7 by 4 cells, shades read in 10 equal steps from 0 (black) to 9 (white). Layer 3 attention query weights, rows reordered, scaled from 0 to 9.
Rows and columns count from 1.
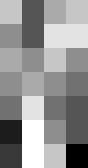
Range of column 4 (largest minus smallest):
8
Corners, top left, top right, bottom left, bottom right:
7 7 2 0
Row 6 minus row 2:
-4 6 -3 -5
